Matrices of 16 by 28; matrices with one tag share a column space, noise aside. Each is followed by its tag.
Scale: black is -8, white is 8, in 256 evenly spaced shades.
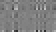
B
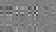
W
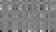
B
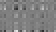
B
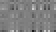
B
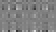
B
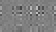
W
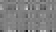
B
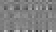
B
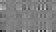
B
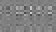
W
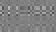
W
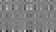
B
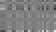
B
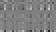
B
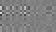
W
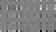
B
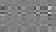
W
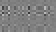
W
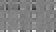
B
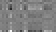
B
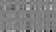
B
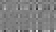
B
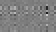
W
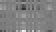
B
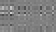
W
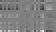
B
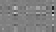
W
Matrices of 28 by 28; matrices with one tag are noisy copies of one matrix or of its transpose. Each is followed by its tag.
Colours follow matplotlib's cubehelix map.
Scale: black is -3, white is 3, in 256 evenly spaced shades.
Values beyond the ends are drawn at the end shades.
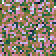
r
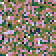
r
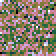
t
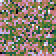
t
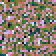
r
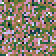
r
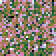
t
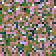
r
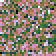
t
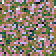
r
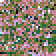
t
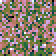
t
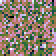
t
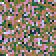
r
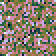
r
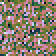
r
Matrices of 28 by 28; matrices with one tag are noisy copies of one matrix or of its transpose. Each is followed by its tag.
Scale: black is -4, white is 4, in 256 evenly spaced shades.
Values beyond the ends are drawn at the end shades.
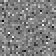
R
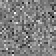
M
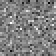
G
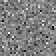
R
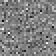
R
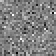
M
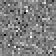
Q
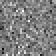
G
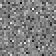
R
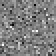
Q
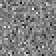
R
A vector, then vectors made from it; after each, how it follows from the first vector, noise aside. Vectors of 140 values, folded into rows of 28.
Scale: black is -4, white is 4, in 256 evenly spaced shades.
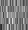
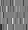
partly zeroed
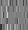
partly zeroed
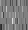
partly zeroed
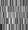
copied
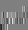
partly zeroed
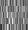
copied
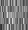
copied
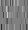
partly zeroed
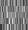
copied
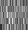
copied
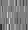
partly zeroed
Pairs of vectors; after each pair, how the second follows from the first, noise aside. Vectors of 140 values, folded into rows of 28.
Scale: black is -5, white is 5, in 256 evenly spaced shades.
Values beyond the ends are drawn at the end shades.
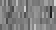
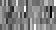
scaled up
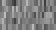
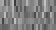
sign-scrambled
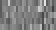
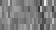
sign-scrambled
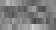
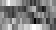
scaled up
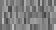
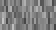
sign-scrambled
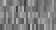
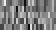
scaled up
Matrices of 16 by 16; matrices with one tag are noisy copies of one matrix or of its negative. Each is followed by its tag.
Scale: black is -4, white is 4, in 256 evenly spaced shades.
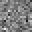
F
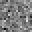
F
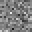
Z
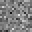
Z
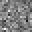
F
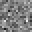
F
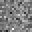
Z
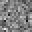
F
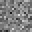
Z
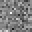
Z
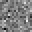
F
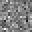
F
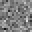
F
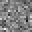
F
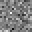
Z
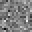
F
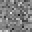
Z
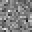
F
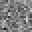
F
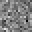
F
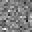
F
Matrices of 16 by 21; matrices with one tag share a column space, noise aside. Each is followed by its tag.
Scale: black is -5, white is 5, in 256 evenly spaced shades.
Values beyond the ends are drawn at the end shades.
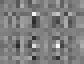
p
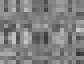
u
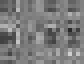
u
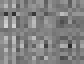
p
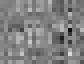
u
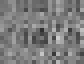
u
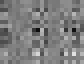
u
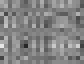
p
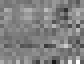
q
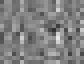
u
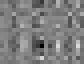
p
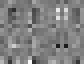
q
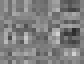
u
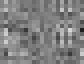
u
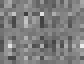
p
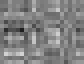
u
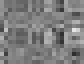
u
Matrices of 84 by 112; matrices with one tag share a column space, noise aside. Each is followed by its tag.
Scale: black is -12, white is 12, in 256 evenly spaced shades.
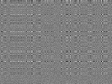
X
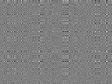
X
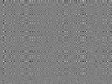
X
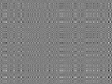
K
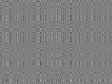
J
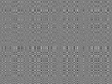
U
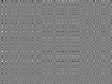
X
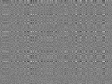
X
